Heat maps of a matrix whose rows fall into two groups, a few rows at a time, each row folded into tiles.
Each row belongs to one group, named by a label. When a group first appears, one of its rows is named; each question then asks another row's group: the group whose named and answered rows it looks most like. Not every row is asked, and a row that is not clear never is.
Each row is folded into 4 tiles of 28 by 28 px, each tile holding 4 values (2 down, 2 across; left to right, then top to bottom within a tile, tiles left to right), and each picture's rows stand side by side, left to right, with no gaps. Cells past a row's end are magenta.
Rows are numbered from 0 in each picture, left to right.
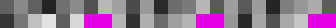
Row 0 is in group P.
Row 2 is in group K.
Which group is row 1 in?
K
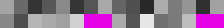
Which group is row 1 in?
P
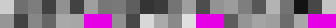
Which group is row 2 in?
P
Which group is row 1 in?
P
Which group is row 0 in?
K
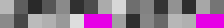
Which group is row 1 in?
K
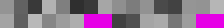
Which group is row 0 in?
P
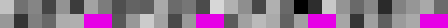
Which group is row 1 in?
P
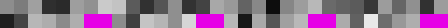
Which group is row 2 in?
K
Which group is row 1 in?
P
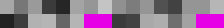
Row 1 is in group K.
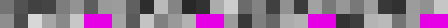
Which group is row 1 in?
P
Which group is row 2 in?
K
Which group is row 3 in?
K
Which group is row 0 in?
P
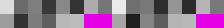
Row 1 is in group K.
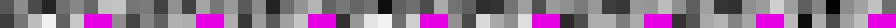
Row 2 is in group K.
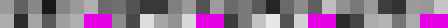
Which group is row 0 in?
K
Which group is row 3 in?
K
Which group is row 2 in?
P
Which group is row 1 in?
P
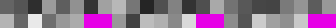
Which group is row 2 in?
P
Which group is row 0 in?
P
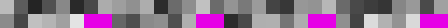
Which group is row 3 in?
P
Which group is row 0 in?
P
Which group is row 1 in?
K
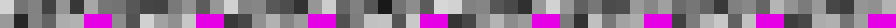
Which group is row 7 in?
K
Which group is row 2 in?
K
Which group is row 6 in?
P
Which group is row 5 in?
K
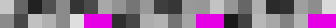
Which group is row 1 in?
K
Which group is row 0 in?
P
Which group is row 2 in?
K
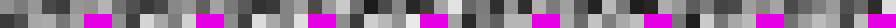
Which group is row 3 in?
P
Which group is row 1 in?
P
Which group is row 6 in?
K
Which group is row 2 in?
P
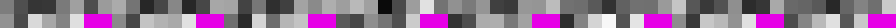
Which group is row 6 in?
P
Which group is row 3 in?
K
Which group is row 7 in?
P
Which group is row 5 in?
P
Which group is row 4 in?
K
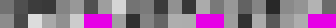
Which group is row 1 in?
K
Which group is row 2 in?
K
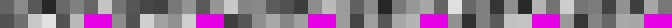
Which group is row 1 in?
P
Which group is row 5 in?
K
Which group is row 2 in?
K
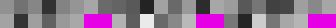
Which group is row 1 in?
P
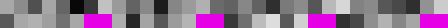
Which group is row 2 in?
P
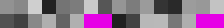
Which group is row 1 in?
K
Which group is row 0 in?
K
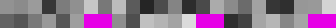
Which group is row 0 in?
K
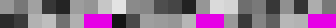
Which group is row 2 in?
K
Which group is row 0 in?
K
